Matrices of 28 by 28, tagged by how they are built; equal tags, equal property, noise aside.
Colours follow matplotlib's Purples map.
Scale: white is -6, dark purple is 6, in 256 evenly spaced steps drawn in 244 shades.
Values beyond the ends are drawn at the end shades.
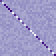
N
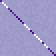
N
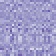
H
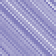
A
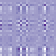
H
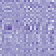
H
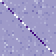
N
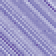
A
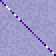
N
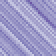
A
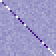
N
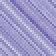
A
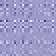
H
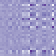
H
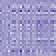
H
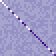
N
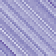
A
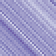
A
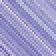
A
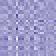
H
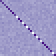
N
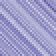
A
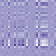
H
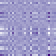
H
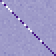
N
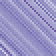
A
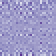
H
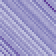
A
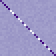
N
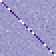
N
